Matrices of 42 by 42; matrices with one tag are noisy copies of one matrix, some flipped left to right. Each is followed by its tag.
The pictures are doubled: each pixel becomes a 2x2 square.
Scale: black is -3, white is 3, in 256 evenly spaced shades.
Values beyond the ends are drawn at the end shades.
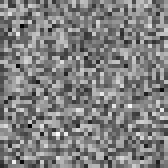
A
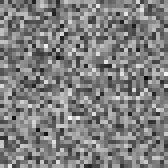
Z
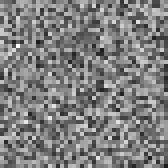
A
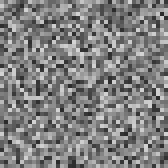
Z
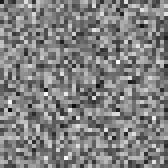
A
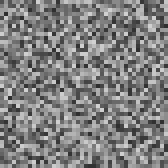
Z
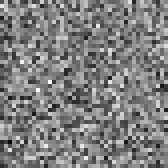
A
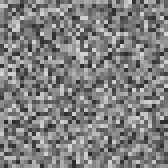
Z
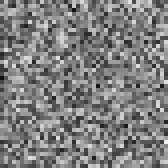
A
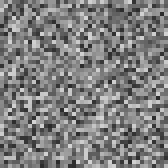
Z
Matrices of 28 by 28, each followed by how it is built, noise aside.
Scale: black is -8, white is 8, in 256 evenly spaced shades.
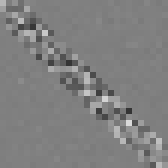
banded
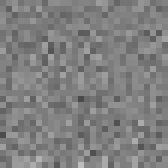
low rank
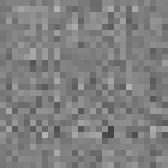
low rank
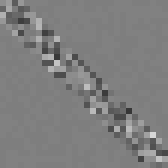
banded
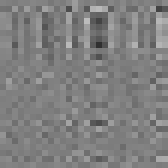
low rank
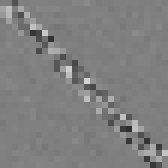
banded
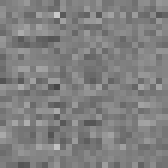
low rank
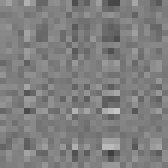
low rank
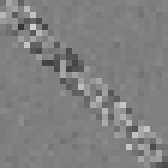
banded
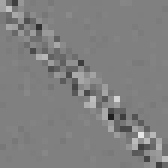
banded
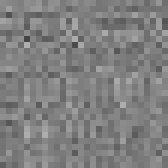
low rank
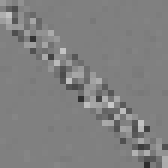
banded
